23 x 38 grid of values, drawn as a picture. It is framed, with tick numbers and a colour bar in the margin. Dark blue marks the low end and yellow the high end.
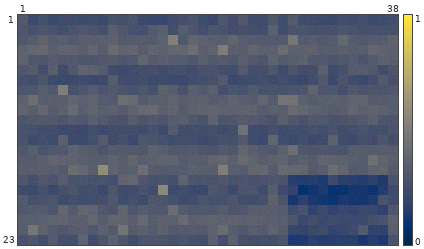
Odd rows or columns: none. Odd patch: lower, in the bottom right. Stripes: horizontal, repeating 4 times. Average level on the scale: 30%. Ninth with the lowest average: bottom right.
